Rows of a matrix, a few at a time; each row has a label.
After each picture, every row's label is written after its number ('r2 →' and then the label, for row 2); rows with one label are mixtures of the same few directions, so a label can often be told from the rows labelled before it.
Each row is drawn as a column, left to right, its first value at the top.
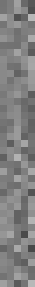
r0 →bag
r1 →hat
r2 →bag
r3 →hat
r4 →bag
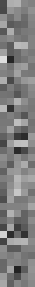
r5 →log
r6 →log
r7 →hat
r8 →hat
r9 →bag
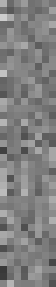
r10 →hat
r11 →bag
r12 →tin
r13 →hat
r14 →hat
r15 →hat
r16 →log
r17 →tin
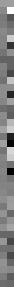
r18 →log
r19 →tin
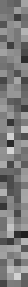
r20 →bag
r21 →hat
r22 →hat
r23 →log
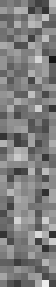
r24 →hat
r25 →bag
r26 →tin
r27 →tin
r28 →tin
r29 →log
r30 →bag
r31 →log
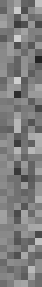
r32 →tin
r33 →log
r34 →tin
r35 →bag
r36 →hat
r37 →log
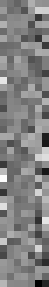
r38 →bag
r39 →hat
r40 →log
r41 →tin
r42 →log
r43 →bag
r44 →tin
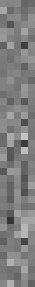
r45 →tin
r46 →tin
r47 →hat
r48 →hat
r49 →tin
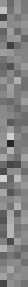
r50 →bag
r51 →hat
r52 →bag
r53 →tin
